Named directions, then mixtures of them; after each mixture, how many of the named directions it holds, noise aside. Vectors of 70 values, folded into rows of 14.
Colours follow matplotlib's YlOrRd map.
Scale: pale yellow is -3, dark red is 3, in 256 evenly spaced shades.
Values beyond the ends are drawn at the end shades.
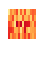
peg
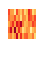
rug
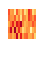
one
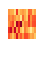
two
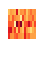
two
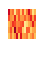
two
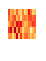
one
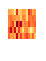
two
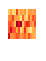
two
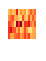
two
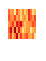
one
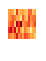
two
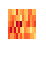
two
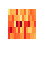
two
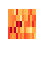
two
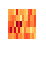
two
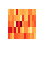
two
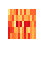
one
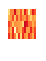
two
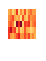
two
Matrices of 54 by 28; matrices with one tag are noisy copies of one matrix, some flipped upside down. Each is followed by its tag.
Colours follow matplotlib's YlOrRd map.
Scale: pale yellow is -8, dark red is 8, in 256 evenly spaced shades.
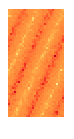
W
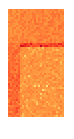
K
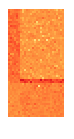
K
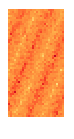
W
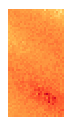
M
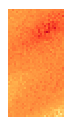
M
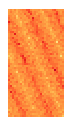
W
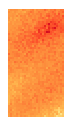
M
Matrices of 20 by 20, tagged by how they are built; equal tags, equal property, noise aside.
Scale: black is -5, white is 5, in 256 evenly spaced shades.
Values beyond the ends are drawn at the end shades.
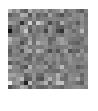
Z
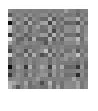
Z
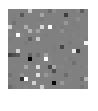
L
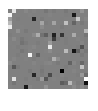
L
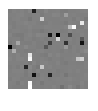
L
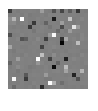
L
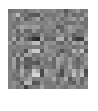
Z
